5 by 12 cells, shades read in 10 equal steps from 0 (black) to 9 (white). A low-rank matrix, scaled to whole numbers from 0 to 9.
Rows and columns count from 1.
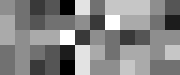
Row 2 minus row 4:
2 -1 -1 1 3 -3 -4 5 0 0 -1 -6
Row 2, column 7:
2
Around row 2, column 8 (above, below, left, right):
7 4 2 6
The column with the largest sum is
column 6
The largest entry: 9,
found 2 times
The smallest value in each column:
4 4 2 3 0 2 2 4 2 3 4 1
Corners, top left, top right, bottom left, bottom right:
5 3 4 4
